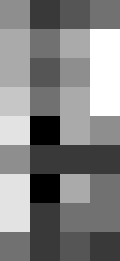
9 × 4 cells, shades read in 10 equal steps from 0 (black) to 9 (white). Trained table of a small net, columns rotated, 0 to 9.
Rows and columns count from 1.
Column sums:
57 19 41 48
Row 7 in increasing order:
0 4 6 8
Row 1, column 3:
3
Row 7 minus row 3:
2 -3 1 -5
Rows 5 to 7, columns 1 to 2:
8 0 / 5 2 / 8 0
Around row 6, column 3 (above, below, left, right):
6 6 2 2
